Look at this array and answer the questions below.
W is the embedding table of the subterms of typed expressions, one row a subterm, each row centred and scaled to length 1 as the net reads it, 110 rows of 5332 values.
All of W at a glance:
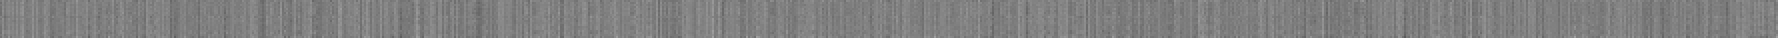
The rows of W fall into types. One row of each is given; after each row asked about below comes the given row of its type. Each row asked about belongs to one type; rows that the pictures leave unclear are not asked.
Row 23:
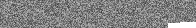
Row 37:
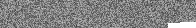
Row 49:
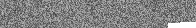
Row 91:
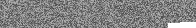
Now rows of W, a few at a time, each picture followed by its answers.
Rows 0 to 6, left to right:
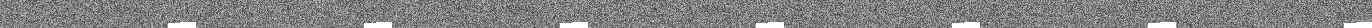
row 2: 91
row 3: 91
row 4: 49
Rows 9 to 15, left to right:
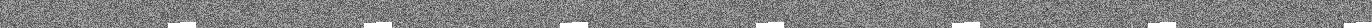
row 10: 23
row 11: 91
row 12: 23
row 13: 23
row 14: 37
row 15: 49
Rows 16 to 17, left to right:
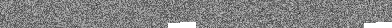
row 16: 23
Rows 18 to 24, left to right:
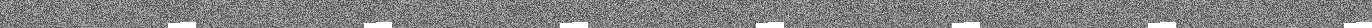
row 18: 23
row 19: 37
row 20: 91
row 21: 49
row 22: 91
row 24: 37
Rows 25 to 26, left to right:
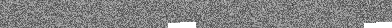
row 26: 23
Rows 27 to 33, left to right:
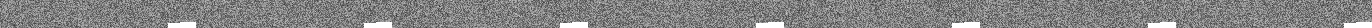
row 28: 37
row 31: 49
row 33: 37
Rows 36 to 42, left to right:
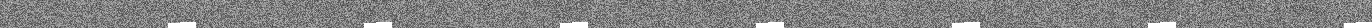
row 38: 23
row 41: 23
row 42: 91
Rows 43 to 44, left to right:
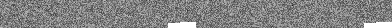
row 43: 23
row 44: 23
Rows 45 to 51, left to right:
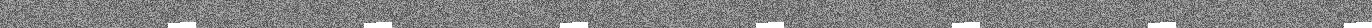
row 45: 37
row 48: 23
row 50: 49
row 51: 49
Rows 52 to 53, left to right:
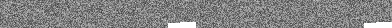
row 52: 23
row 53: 49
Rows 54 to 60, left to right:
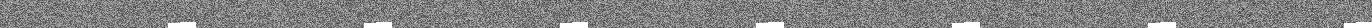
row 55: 49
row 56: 37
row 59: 49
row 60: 37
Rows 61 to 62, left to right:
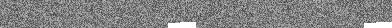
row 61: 49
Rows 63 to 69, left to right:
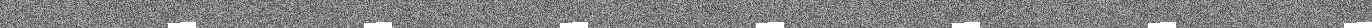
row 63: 37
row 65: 49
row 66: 91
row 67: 37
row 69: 23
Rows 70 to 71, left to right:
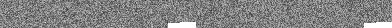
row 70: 37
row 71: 49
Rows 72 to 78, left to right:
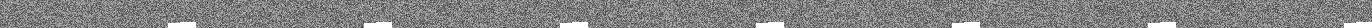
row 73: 49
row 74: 23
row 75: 49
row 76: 49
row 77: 91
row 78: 23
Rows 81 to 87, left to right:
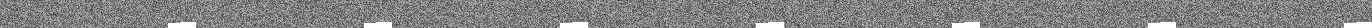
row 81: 49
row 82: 37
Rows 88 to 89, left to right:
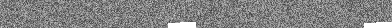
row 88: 49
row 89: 49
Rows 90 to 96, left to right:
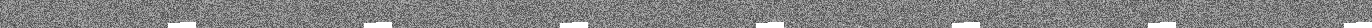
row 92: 91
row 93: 37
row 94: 91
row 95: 37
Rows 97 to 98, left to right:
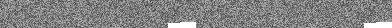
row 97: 37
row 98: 37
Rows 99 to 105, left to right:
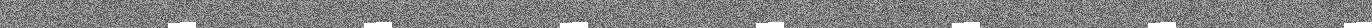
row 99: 37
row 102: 37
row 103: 91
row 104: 49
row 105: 49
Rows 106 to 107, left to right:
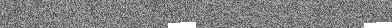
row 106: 49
